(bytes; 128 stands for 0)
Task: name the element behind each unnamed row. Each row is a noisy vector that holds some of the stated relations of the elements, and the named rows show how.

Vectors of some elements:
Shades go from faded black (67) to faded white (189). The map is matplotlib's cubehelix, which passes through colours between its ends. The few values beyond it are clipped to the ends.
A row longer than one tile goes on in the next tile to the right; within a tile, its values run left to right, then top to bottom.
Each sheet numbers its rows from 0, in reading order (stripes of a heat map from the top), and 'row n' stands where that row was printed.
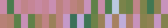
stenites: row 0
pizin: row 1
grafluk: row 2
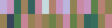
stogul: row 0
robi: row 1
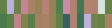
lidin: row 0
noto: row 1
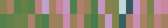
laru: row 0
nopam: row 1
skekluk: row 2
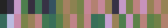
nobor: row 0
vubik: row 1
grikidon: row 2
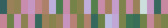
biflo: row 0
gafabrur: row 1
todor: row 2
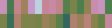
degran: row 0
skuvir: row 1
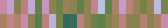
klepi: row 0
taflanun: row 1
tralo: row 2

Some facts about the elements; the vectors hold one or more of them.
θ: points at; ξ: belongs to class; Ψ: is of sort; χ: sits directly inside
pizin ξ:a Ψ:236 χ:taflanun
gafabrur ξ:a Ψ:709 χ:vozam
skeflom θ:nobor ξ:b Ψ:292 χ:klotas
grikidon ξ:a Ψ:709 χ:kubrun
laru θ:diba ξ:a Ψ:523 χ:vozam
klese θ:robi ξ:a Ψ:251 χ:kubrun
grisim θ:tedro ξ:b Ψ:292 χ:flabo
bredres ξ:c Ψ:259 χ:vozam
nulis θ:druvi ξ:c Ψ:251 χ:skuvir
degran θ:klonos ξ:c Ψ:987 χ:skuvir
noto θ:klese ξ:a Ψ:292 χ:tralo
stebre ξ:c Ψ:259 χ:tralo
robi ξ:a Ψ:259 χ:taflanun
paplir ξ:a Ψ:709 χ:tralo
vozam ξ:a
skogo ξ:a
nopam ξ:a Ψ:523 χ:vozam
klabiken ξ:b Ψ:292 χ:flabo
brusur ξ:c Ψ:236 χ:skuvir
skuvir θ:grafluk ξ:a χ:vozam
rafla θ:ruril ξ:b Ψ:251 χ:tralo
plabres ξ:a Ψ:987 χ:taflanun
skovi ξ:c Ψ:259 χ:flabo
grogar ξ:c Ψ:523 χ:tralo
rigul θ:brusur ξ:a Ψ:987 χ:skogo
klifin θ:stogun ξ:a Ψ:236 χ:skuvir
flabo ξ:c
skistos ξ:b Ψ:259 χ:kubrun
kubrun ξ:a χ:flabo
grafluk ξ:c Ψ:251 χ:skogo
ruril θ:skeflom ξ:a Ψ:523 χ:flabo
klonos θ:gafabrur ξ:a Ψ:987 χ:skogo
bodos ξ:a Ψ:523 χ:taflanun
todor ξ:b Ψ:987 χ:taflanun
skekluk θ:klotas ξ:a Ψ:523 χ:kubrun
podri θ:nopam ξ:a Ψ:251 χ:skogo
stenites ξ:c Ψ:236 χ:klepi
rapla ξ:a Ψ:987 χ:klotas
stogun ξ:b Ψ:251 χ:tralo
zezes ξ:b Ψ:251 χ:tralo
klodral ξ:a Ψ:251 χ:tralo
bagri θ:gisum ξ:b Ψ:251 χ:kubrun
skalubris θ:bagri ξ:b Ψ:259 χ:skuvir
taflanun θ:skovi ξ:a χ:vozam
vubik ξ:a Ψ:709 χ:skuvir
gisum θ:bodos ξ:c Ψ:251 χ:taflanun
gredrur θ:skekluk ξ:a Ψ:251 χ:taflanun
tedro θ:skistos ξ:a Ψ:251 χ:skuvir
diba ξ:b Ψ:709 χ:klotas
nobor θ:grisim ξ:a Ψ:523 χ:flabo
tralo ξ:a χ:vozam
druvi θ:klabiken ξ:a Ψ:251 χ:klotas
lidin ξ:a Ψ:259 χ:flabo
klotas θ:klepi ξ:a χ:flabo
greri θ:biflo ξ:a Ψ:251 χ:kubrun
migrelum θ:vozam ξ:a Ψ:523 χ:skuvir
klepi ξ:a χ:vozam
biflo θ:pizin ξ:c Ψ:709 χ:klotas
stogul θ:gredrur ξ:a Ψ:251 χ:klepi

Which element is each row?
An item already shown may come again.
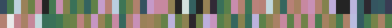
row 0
skistos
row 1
podri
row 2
nulis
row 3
rafla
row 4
noto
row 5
biflo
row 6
ruril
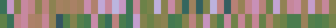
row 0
kubrun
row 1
rigul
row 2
gredrur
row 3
podri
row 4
biflo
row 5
plabres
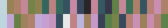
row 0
stogun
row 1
tedro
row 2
greri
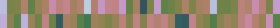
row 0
gisum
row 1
klonos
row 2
klodral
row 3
taflanun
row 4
flabo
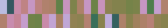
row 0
brusur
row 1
gafabrur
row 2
skogo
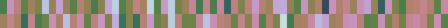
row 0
paplir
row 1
grafluk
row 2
skalubris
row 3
zezes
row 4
biflo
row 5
bagri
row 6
skovi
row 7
flabo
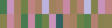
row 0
paplir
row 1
klonos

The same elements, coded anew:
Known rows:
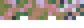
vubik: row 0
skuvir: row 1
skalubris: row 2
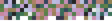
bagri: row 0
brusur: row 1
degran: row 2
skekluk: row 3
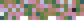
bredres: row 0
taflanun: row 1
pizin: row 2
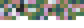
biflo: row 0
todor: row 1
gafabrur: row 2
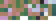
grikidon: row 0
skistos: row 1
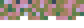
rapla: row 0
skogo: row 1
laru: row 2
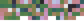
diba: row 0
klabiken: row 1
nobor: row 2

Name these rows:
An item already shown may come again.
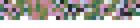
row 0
ruril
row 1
klodral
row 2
skeflom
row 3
todor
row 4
gisum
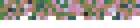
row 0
rigul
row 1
grafluk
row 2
klepi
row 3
stogul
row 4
stenites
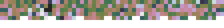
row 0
grikidon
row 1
biflo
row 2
nulis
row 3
podri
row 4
rigul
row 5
flabo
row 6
klepi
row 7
rafla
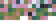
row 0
plabres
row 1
tedro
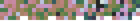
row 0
kubrun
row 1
taflanun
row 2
stogul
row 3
grisim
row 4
gredrur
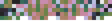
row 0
klonos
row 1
klodral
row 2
noto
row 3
bagri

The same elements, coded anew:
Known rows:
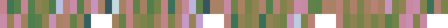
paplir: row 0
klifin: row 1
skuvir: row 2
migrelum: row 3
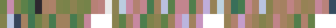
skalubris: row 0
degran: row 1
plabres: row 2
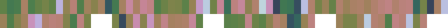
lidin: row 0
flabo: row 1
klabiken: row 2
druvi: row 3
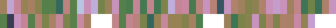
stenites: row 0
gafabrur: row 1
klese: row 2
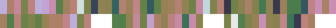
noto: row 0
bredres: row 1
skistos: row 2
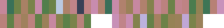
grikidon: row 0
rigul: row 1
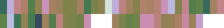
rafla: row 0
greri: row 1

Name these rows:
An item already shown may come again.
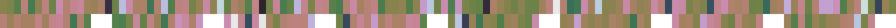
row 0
klodral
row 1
nulis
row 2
tedro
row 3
flabo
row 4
skalubris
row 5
plabres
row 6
podri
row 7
noto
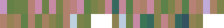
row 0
taflanun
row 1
todor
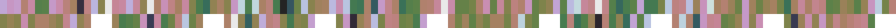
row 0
biflo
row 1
ruril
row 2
grisim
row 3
bagri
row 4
taflanun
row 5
skeflom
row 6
nobor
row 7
flabo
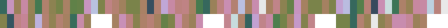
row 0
grafluk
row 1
stogul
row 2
nobor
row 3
gisum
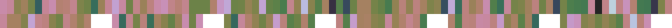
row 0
podri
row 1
klonos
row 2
pizin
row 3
klepi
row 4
kubrun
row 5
gredrur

